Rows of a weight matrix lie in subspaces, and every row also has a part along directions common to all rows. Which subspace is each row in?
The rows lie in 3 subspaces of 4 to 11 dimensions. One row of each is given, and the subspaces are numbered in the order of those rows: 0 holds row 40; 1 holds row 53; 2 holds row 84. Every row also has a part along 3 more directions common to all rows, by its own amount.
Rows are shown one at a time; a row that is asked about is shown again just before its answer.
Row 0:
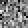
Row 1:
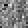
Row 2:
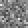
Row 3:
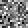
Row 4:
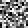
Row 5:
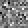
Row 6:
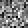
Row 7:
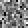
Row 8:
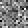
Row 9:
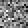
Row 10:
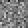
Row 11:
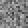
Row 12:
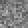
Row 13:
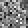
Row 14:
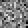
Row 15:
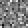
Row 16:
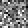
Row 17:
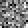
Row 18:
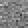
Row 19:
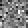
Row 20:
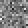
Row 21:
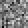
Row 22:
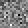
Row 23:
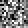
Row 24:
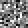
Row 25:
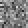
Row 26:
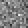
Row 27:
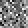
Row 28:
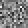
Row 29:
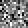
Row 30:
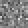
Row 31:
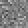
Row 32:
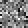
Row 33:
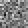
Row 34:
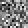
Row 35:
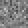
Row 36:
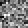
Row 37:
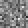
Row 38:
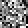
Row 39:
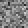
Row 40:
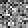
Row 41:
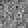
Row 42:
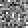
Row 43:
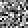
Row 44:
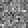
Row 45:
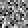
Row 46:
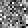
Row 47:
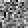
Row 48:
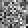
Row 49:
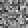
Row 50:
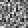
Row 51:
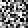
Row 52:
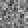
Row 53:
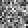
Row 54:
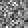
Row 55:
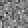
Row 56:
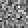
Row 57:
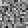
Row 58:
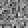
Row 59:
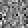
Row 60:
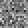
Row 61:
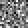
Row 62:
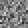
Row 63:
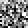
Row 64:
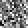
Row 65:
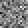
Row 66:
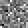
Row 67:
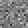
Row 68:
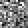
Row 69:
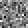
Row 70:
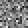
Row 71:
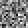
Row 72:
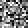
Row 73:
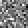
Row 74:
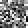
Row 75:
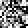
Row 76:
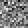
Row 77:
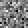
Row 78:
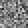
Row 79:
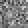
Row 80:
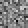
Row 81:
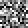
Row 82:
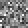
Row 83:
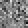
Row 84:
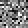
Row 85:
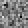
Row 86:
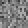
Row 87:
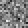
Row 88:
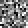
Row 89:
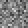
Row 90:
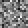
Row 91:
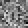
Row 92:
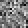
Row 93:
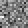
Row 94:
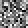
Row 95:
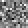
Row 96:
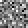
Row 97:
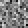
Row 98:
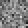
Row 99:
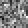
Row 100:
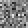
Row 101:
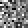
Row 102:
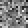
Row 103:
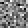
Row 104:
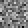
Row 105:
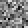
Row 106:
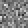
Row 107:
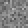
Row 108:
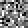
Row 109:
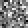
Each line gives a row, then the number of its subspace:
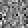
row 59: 1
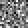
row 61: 0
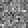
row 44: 1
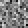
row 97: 2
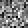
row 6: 0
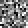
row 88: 0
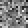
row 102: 2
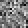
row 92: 1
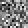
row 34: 0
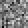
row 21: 0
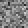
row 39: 0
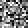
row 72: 0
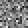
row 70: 2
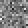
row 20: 1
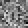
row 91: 0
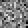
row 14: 1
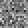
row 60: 1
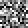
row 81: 2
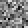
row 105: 2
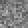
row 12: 0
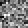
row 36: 0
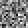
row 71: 2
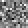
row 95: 1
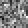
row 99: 0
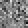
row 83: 0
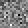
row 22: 1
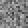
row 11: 0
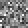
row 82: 2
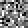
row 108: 0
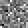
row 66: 1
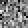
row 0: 0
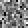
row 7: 1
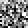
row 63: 0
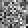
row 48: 1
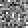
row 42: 0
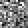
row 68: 2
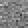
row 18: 2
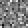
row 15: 1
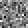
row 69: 2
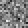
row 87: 0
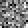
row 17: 0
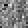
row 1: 0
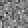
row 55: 0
